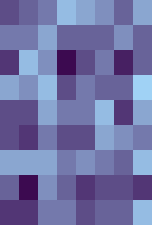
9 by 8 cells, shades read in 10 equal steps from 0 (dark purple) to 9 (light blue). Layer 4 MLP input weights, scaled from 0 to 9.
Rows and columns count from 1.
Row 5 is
3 3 7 5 5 8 2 7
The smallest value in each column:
2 0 5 0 2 3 1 2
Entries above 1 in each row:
8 8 6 8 8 8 8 7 8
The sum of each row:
44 39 29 46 40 34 49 24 33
